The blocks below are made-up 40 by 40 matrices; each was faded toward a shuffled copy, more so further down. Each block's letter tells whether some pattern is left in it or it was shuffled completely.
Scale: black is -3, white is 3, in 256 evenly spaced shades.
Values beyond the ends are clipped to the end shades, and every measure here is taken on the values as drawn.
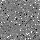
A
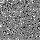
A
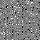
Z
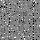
Z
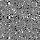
Z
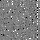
Z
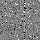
Z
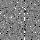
Z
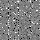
Z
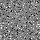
A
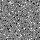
A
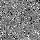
A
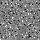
A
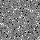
A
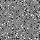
Z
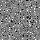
Z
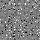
Z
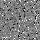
Z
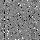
Z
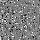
Z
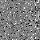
Z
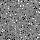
A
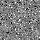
A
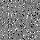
Z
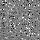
Z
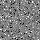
A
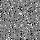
Z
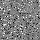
A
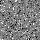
A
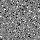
A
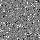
A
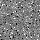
A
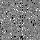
Z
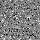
Z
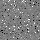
A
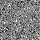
A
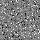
A
